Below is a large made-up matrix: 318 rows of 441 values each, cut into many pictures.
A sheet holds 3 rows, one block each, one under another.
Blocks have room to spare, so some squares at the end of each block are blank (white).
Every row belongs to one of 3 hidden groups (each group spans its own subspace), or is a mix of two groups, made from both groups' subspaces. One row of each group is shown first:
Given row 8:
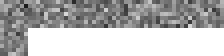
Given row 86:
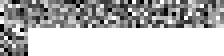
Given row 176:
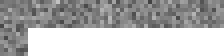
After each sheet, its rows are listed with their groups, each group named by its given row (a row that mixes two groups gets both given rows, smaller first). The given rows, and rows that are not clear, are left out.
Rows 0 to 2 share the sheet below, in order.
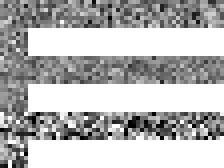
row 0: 176
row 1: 86
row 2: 86
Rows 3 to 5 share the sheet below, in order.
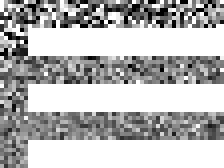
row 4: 8 and 86
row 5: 176
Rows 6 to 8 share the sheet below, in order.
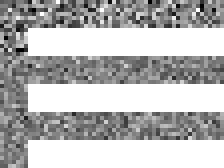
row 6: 176
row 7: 8
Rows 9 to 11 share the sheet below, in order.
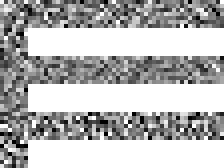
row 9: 8
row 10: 8
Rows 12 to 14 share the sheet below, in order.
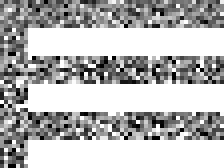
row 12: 8
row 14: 8
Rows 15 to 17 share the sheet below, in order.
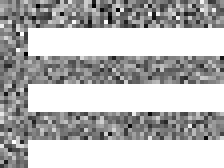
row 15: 176
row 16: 8
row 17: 86
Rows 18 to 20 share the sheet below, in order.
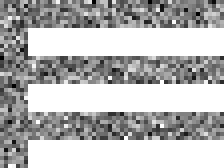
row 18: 176
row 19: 86
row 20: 8
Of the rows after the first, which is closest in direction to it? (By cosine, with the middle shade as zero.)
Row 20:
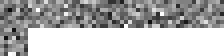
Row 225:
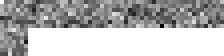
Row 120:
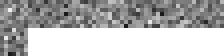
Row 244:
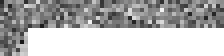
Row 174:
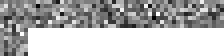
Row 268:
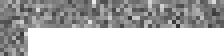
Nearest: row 268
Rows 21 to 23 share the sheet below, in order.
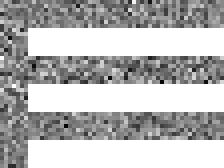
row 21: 86
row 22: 86
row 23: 8
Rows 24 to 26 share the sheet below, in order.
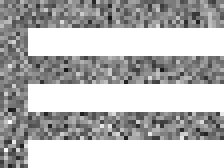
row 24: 176
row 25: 8
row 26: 8
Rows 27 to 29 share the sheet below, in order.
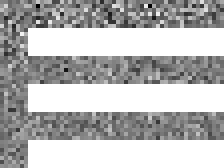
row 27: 176
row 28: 8
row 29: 176
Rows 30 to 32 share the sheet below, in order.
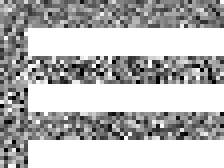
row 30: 8
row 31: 176
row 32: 8
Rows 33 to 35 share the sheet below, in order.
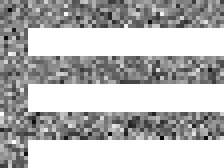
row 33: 8
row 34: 176
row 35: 86
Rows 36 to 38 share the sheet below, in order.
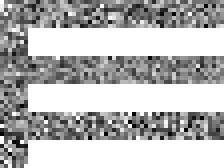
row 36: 86
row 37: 176
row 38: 86
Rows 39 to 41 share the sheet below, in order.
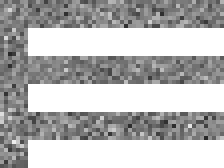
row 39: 8
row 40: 8
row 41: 86
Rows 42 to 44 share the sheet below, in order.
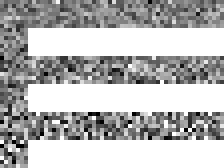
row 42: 176
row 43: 86
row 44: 8 and 86
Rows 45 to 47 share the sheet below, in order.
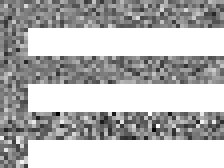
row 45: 176
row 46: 176
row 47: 176
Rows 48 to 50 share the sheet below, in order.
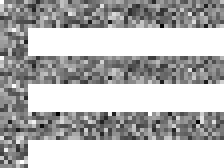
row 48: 86
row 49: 86
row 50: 176
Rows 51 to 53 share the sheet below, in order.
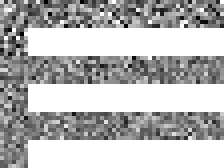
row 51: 8
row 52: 86
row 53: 8
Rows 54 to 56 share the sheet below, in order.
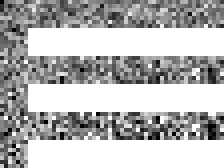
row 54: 86
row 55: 176
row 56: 176
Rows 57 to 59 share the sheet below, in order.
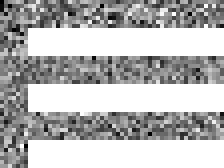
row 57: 86
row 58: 176
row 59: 8 and 176
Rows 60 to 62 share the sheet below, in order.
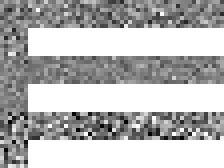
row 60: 8
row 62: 8
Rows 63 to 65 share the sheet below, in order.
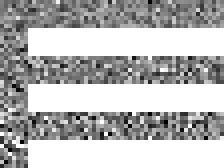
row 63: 176
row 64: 8 and 86
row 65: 86
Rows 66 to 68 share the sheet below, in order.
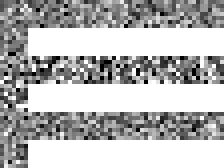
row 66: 8
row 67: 176
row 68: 176
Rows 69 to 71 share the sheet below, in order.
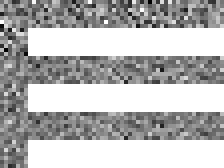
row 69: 86 and 176
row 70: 8
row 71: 8
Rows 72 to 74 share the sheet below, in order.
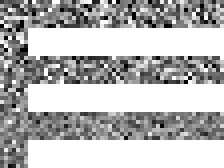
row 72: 176
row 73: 8
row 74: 8
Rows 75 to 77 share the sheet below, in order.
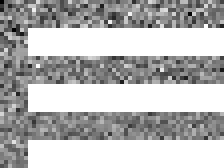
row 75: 86
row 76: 8
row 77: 86
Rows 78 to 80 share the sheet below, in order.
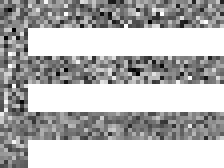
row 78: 8
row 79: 8 and 176
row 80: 86
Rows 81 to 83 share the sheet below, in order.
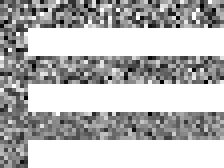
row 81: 176
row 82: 86
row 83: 176
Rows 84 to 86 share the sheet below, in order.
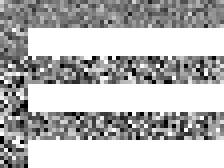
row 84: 86
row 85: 176
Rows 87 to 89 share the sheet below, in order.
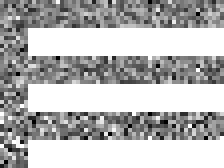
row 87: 176
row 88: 176
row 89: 86
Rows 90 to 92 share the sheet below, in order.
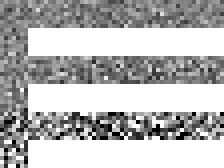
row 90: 8
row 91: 176
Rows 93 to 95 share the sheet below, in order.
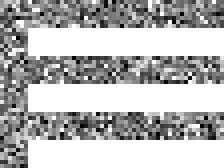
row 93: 8 and 176
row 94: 8
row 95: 86 and 176
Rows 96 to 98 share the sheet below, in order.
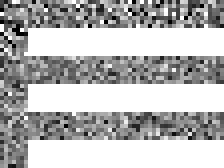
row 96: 86
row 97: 86
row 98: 8
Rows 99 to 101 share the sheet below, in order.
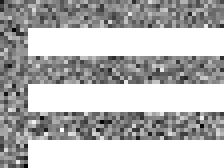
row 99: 86
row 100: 8
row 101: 86 and 176
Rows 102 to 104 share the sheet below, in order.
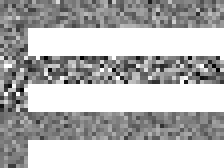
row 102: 176
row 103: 8
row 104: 8
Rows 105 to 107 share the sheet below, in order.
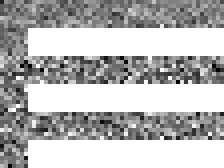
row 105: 86
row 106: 8
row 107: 86
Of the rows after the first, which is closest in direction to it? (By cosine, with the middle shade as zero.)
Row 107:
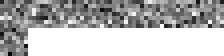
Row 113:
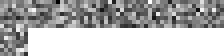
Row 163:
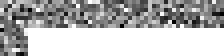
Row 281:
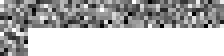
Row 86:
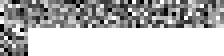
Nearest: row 86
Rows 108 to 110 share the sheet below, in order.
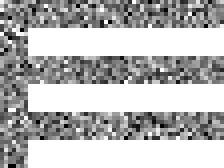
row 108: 86
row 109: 8
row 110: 8
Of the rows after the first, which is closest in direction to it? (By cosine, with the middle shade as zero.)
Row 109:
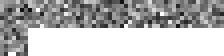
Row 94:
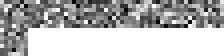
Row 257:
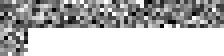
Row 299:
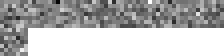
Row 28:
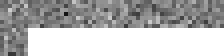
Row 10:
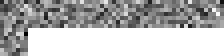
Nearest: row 94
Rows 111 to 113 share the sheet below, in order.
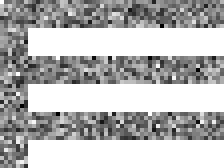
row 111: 86
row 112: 176
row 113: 176
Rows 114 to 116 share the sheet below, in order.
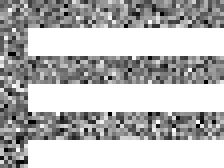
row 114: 8
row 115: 86
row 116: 176
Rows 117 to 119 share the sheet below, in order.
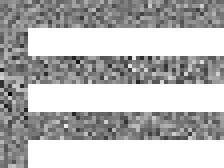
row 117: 176
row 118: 86
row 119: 8
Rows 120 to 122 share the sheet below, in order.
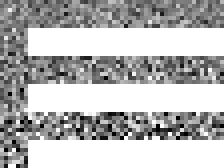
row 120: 8
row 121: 176
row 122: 8
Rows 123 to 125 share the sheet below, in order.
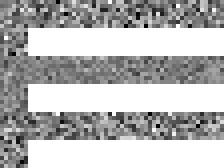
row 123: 8 and 176
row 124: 8 and 176
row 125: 176
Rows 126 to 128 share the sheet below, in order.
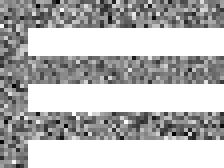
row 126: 176
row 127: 86
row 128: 8
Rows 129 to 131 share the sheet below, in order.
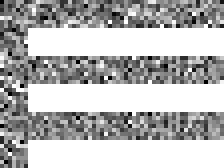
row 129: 86
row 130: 86
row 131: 86
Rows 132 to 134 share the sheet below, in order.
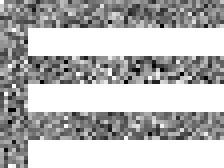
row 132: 86
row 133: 8
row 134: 8
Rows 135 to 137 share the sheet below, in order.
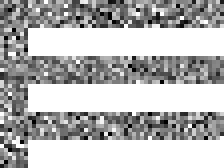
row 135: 8
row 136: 86
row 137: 86
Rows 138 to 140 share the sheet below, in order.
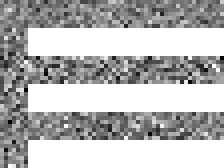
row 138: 8
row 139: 8
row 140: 8
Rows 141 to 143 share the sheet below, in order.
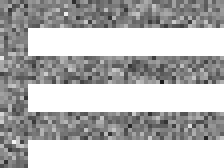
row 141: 8
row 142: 86
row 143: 86
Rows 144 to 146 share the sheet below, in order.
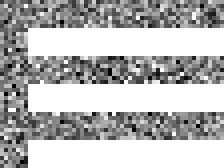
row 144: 176
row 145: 8
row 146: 176
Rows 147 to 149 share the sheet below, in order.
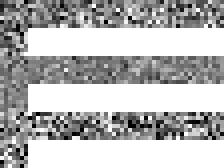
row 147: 86 and 176
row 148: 8
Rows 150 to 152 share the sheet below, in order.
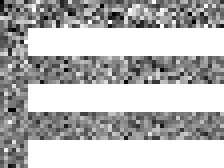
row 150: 86
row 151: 8
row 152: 8
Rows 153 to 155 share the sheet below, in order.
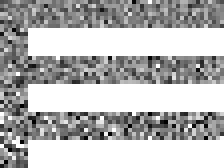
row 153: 86
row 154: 176
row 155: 86
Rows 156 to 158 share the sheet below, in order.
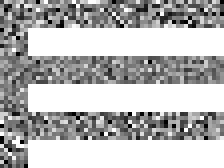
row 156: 8
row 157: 176
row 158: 86
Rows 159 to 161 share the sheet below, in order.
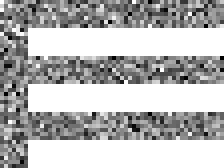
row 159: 86
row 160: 8
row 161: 8 and 176
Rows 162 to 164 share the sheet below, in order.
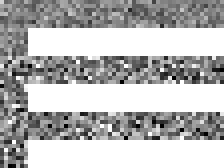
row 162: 86
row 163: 8
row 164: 8
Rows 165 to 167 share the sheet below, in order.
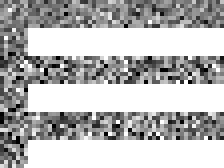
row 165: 8
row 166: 8
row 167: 86 and 176
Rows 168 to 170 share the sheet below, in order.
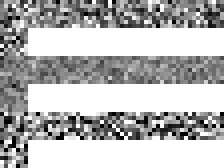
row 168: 176
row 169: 86
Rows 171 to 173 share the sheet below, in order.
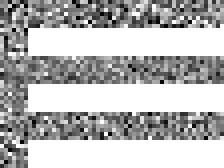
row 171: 8
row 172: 86
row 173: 86
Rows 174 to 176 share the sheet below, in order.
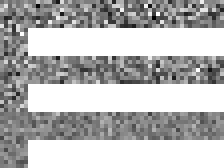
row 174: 176
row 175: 176
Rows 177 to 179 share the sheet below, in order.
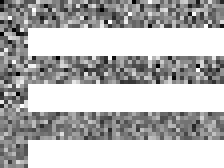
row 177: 86
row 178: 176
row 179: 176
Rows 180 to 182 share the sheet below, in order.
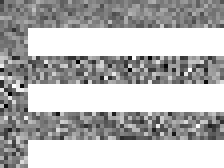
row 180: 86
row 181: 86
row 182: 176
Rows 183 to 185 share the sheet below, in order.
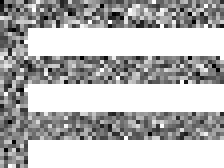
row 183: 86
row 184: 8
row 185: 8
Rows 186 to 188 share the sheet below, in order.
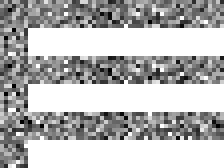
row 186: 8
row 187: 8
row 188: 8
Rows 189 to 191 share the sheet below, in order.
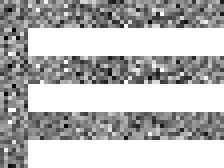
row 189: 8
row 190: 8
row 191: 8
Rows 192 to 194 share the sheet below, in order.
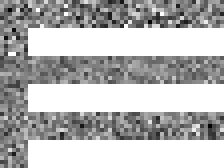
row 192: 8
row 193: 86 and 176
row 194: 176
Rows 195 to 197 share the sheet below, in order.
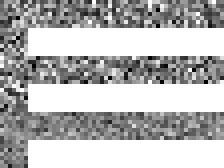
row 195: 176
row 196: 86
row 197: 86
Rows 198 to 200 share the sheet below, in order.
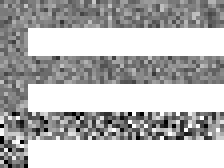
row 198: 176
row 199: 176
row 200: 86
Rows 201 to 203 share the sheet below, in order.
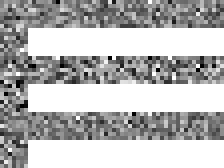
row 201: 176
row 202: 176
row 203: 86
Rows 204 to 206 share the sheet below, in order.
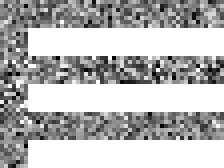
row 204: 176
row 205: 176
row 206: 8
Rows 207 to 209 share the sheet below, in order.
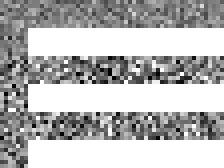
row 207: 86 and 176
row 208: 8
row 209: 176
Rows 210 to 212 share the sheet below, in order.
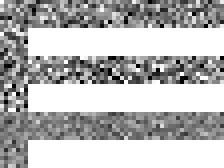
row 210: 86
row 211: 8
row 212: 8
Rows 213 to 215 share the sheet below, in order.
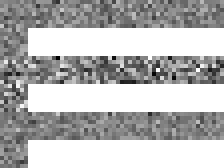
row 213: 176
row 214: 176
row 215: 176
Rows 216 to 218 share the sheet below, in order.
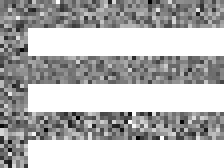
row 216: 176
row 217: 86
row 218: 86
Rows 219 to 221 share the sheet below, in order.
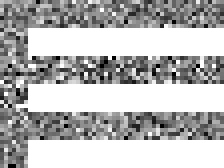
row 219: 8 and 86
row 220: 176
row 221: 8
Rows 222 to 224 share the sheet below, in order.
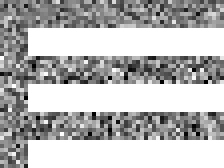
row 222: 176
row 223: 86
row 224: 176
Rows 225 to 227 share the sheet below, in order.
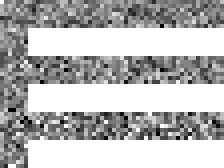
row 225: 86
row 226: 8
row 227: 8
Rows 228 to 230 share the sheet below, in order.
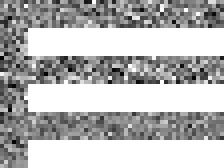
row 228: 176
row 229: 86
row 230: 86
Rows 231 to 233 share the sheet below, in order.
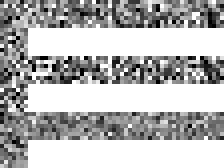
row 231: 176
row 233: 86
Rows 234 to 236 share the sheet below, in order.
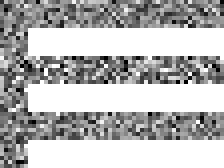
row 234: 8
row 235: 8
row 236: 176
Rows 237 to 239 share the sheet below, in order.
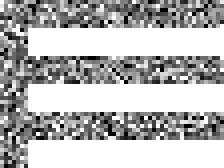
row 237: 86
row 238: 8
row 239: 176
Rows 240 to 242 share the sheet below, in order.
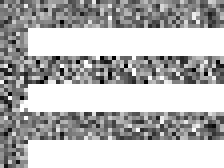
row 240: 176
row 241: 86 and 176
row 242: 176
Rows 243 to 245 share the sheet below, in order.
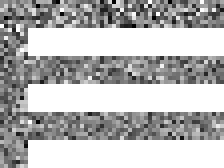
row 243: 176
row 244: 86 and 176
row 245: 8
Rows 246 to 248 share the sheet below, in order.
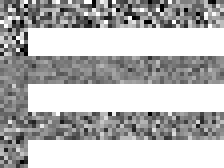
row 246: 176
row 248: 176
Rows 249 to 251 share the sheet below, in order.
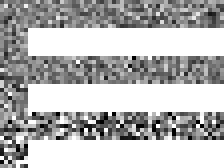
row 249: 176
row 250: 86
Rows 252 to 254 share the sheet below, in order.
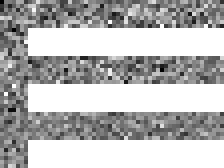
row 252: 86
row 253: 8 and 86
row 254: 8
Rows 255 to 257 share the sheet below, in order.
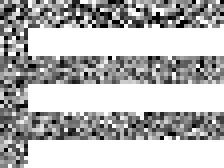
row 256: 176
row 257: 8 and 86
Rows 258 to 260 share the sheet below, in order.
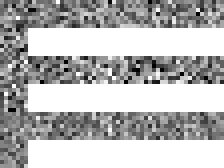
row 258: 176
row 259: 8
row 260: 176
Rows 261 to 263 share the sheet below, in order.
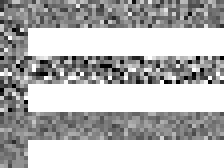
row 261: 86
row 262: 86
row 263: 86
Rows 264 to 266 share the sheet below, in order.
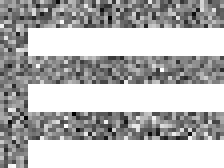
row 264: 176
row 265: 8
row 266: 8
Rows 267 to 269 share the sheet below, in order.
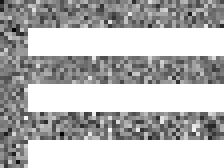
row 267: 86
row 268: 8 and 176
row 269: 176
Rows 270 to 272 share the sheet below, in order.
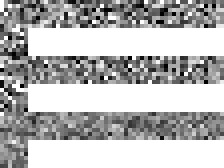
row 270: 86
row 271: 86
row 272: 86
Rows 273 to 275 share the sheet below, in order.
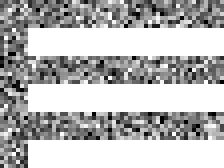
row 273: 8
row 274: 86
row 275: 176
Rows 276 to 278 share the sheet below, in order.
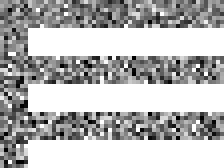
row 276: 8
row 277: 86 and 176
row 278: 176
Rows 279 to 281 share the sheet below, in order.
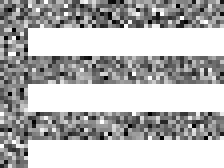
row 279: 8
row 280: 176
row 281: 86
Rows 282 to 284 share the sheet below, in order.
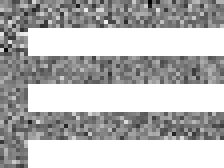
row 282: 86 and 176
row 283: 176
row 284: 8
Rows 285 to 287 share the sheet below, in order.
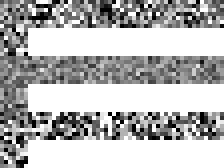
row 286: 176
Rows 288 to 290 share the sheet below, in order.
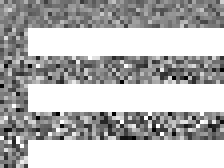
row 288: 8
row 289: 8
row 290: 176
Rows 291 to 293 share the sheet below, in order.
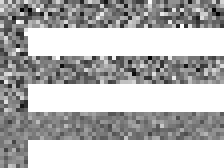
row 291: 8
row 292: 176
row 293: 8
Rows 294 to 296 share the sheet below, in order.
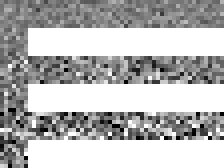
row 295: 8
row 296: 86
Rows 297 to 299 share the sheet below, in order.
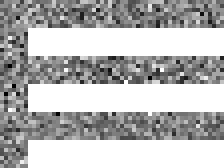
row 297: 176
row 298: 8
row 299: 176
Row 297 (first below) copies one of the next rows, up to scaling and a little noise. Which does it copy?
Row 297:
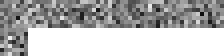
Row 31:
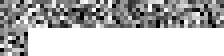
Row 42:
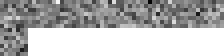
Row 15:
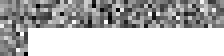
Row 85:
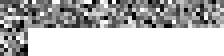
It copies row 31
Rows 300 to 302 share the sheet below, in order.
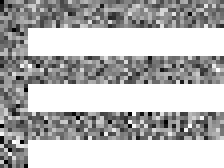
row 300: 86
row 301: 8
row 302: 86
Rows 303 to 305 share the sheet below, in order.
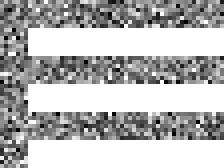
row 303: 8
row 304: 86 and 176
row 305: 176
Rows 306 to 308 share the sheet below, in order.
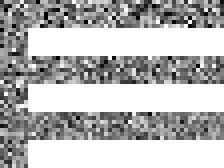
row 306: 8
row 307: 176
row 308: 86
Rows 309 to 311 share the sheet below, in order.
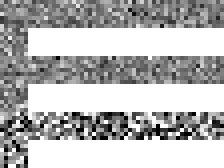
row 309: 86
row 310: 176
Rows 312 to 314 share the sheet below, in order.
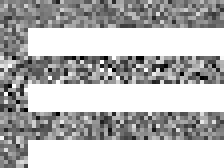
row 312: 176
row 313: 8 and 86
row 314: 176
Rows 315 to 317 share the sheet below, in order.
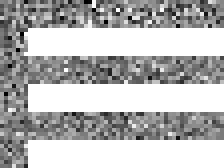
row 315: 176
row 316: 8
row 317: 8 and 86
